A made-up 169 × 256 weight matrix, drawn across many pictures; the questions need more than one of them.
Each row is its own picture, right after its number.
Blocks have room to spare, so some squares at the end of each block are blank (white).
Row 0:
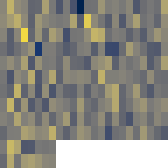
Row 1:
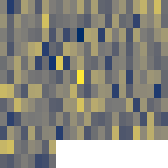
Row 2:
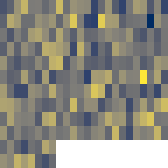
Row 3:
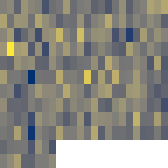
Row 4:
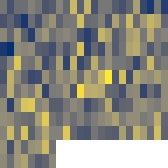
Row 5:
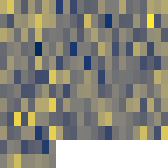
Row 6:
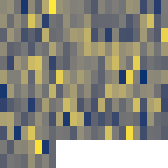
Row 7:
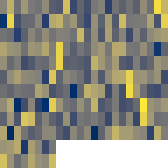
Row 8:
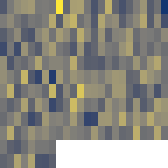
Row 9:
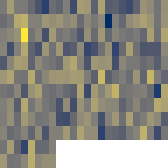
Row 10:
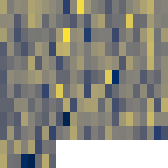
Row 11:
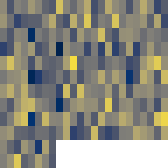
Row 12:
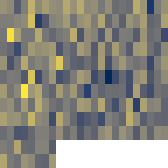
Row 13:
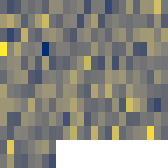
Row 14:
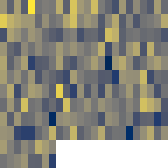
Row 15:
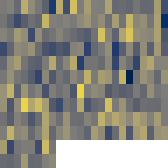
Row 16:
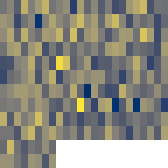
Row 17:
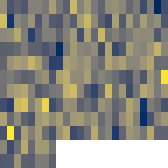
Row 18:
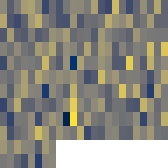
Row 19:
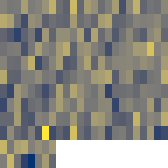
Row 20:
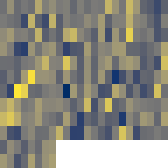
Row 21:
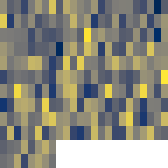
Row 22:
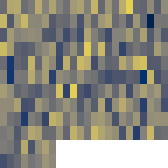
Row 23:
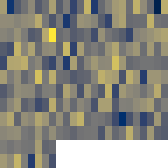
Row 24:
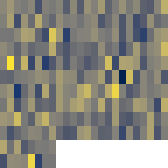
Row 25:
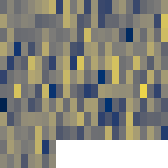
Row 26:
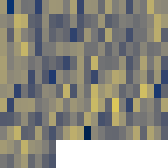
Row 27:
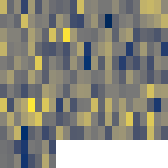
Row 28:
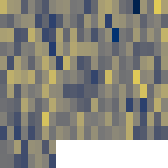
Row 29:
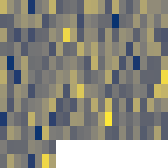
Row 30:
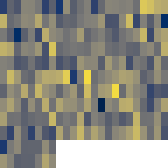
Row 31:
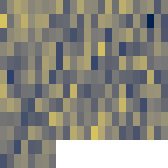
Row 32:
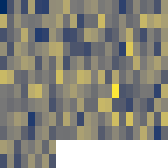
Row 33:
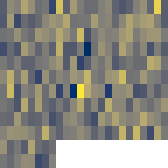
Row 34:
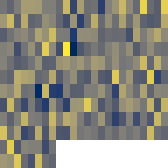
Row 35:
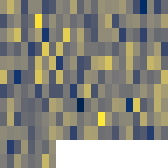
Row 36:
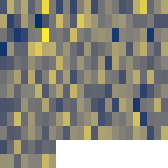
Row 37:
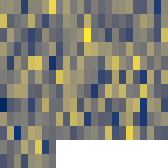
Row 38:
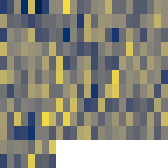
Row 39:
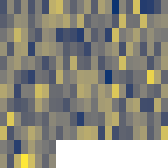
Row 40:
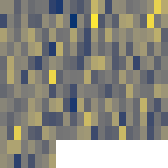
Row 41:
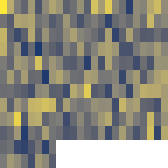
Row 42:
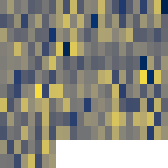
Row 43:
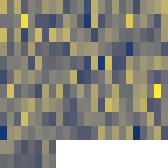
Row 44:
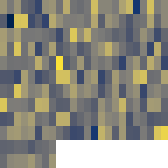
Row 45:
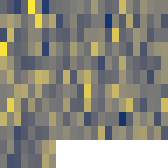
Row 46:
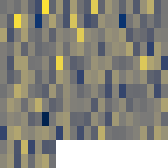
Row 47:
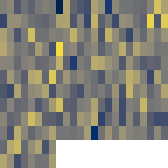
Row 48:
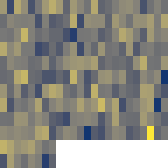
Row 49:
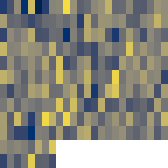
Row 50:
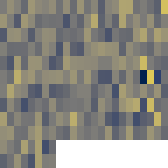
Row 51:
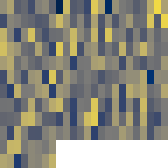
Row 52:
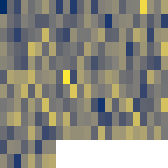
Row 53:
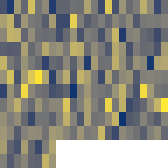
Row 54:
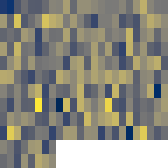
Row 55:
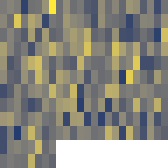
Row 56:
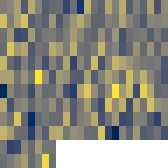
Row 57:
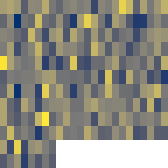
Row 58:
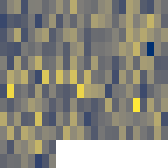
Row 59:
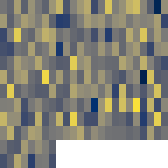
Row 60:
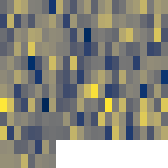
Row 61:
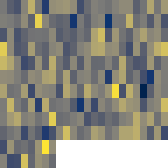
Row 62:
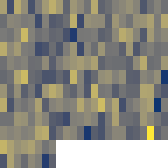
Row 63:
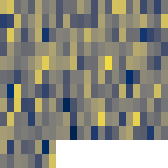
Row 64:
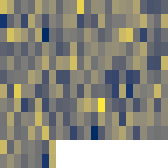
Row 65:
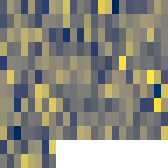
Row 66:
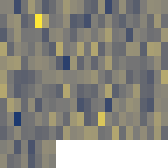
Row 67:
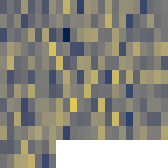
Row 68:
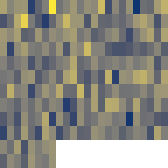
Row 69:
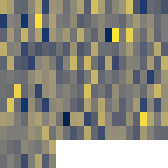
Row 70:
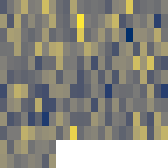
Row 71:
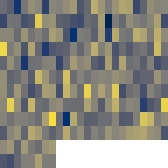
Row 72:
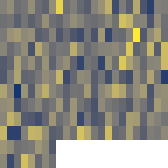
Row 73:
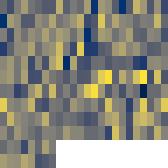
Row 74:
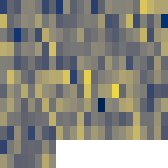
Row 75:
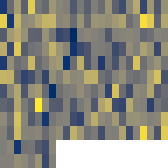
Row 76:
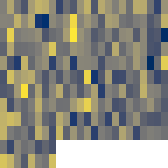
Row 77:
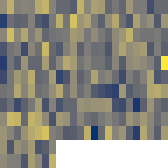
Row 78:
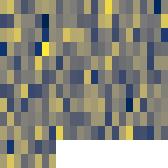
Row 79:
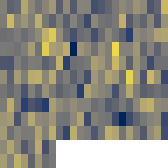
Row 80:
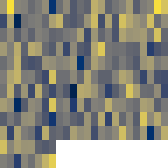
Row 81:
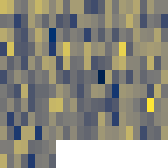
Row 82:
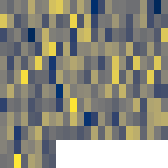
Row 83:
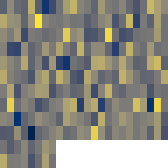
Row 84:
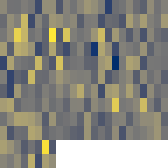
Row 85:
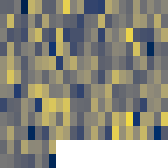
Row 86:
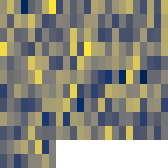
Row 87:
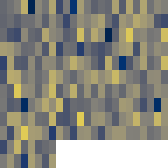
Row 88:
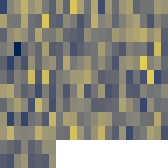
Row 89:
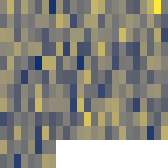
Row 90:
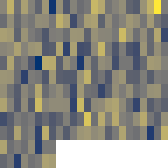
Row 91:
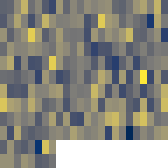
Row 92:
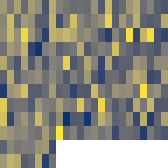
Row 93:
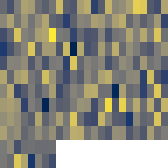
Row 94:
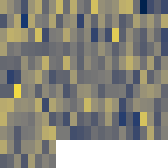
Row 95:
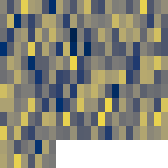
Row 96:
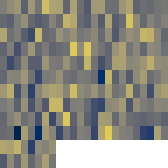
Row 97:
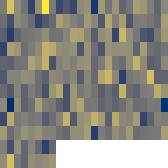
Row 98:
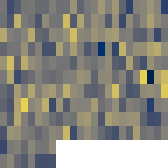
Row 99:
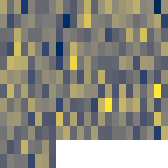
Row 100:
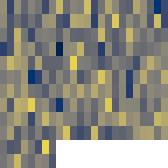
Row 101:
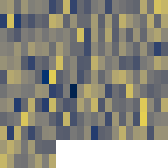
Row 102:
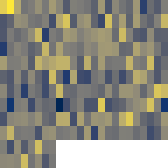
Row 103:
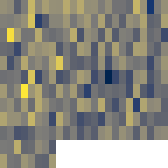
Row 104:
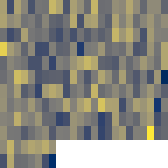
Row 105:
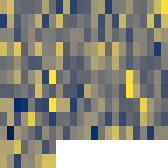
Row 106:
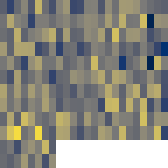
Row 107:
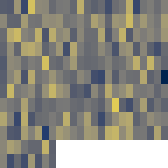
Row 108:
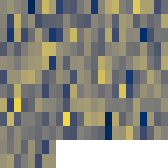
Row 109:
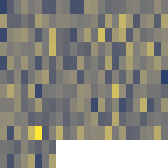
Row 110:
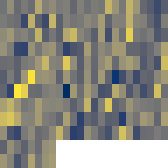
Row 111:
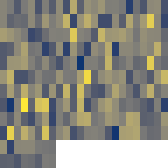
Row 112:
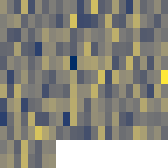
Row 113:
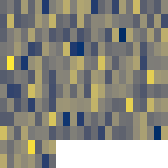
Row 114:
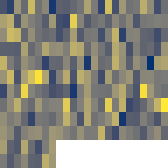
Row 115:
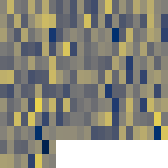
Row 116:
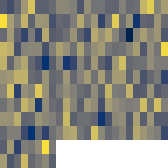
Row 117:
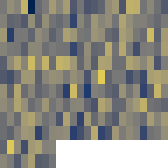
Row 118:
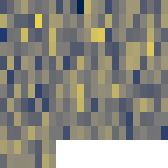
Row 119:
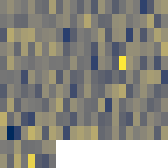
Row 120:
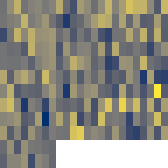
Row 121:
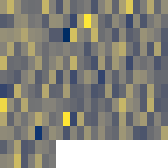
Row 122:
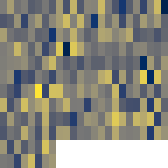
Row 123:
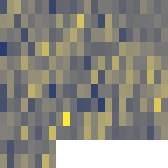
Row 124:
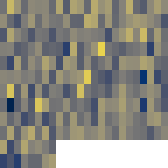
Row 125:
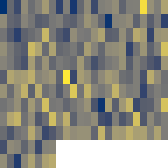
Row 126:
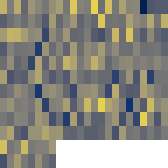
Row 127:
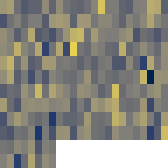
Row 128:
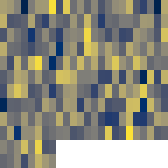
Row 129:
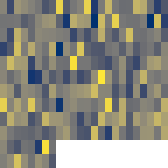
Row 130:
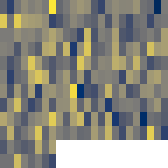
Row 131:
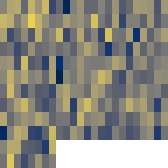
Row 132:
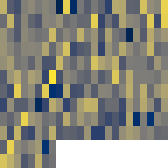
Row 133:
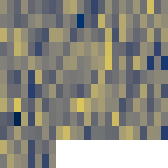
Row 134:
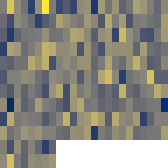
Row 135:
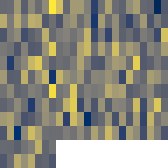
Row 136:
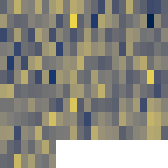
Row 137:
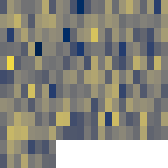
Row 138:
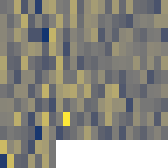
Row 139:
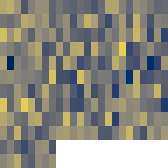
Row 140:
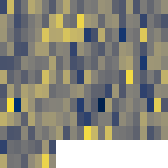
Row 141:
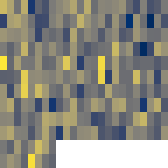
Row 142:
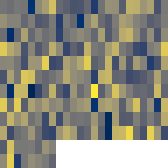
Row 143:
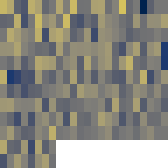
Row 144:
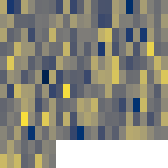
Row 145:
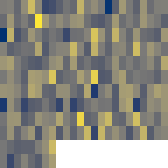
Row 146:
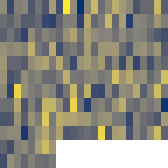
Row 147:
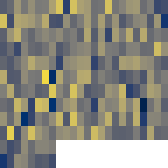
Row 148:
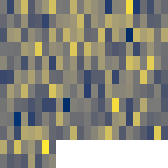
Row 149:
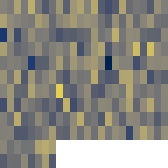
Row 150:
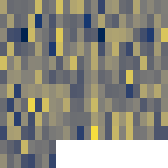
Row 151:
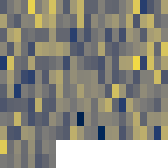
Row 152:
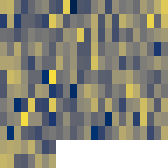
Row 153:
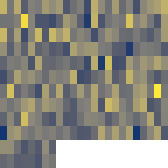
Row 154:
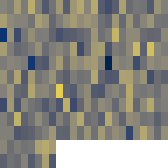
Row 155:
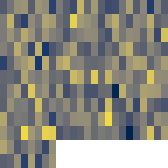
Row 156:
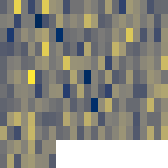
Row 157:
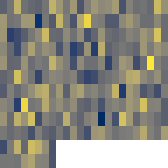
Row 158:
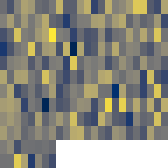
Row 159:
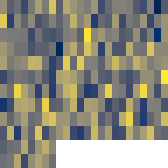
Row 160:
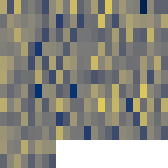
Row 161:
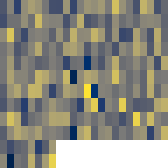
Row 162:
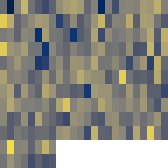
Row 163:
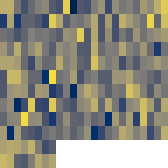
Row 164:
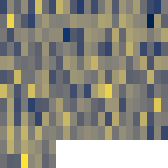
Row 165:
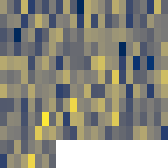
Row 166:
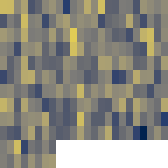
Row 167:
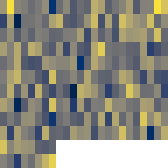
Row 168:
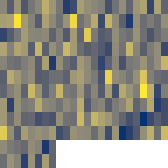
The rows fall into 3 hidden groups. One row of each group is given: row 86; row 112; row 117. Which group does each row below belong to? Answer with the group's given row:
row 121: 112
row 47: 86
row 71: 117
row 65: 112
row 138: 112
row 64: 117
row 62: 117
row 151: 112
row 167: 86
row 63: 117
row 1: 117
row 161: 117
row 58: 86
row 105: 86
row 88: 86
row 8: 86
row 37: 86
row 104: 117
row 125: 117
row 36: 117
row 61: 117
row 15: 86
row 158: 86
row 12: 117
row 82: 86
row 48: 117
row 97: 117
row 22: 86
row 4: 86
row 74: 117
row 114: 117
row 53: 117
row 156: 117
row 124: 86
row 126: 117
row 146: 112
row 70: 112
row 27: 112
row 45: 117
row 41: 112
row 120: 86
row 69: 117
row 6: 86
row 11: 86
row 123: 117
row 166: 112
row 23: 86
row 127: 86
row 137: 112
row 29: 112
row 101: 86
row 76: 117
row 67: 112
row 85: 112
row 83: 117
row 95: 86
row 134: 117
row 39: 112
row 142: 117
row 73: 86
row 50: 86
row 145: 117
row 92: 117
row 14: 117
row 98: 86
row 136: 86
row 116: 117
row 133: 117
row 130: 86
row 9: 112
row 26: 117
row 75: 112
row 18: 112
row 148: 112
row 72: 112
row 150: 112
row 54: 112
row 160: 117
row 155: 117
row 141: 112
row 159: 86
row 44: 112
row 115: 112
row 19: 112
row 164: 112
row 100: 86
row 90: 86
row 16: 117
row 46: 112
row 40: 86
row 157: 117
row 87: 117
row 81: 112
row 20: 117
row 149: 117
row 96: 112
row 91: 86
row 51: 86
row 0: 112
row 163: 86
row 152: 86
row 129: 86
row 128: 86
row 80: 86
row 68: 112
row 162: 117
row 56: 117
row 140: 117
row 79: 86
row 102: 117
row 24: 112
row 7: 86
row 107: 112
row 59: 86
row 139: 112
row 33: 86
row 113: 112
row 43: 112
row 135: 86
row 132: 86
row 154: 117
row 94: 117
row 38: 112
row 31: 86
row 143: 117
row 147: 86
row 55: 86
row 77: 117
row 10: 112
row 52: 117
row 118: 112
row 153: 112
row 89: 86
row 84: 112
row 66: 117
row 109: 112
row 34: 86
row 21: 86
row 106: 112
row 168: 117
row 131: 112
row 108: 117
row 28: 112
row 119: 112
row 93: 86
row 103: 117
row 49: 112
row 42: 86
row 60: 86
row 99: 86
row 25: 86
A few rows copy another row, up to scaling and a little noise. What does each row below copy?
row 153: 43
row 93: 158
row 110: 20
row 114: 53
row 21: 159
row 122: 42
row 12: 103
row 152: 163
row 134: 97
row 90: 89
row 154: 149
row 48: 62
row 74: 30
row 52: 125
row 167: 80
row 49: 38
